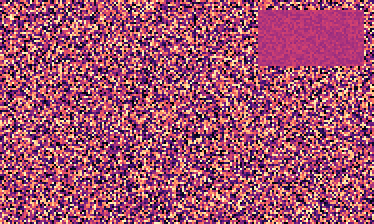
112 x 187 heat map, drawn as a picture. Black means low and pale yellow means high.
Overall the values sit about 50% of the way up the scale. There is no overall slope. No row or column stands out. There are no regular stripes. The top right is the calmest part. Neither half mirrors the other. Fine speckle covers the field. An odd patch, calmer than its surroundings, sits in the top right.
